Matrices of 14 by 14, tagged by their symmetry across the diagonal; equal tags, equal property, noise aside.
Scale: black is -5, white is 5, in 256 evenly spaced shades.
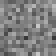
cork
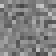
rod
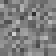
cork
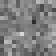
cork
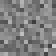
cork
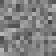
rod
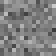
rod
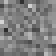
cork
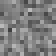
cork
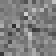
cork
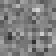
cork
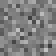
cork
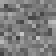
rod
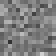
rod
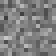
rod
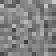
rod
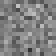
rod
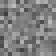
cork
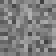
rod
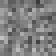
cork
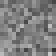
cork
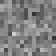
rod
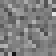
cork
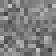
rod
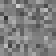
cork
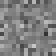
cork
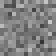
rod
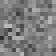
rod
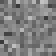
rod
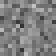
rod
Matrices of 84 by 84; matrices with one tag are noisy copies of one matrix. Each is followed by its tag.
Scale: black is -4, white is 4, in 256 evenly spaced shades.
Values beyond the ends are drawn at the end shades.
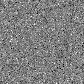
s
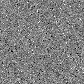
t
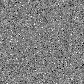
s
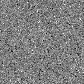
t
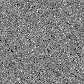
t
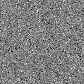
t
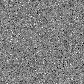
s
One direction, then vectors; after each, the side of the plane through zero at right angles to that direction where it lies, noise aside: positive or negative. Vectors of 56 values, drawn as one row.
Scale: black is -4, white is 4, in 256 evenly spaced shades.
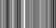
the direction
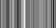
positive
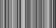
positive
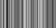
positive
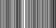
positive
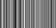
positive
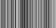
negative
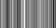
positive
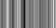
negative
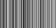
negative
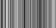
negative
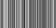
negative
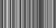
negative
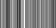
positive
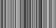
negative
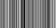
negative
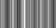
positive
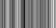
negative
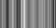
positive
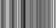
negative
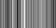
positive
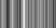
positive
